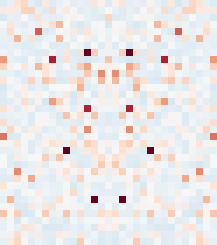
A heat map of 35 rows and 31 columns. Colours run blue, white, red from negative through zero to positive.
Grain: fine. Stripes: none. Histogram: skewed, a long tail of high values. Mirror symmetry: left to right. Odd rows or columns: none.
